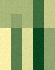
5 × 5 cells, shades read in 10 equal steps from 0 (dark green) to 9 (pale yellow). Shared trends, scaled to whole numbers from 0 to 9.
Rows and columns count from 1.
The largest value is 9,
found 3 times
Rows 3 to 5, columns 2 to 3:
3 8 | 3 8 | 3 8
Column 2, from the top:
6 5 3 3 3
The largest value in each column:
9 6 8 2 7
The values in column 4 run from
0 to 2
